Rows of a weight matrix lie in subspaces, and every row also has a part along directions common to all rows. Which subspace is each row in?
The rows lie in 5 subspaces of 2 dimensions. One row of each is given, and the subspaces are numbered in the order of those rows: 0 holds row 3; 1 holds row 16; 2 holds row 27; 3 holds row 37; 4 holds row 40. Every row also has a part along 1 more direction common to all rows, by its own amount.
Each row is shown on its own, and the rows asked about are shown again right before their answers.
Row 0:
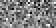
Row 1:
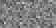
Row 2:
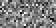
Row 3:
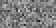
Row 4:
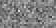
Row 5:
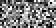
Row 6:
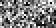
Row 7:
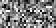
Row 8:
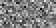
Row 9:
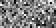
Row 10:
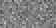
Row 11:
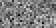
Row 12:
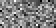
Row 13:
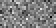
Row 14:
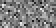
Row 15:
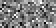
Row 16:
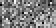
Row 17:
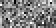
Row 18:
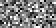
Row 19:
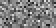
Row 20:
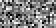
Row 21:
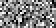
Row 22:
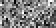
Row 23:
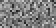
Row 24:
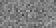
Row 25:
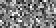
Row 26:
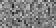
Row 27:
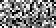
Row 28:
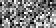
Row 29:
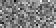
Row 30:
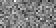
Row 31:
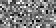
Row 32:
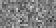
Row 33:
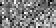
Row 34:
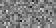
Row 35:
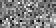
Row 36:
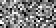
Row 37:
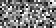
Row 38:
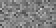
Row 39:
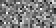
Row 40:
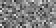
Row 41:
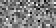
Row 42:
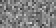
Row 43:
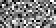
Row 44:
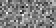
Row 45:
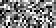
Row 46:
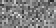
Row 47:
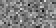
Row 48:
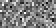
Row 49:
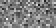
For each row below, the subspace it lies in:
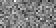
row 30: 4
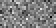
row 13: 4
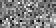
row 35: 1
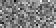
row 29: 4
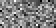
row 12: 4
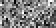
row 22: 1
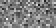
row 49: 2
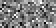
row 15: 4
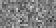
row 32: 0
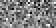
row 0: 2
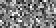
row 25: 2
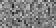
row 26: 2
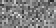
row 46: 1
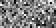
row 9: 1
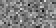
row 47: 0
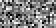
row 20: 1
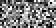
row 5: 3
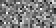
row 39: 3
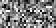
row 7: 0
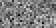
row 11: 1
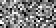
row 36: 4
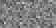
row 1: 3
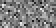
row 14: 4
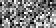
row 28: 1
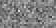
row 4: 0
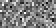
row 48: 3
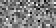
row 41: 2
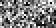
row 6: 1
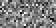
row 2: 3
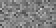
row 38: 4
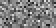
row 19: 2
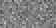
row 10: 4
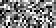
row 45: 0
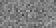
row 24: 0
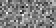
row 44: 3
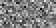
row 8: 4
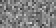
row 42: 1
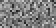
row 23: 2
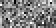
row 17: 1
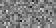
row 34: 0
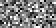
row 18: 0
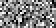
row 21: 3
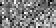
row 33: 1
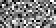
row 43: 2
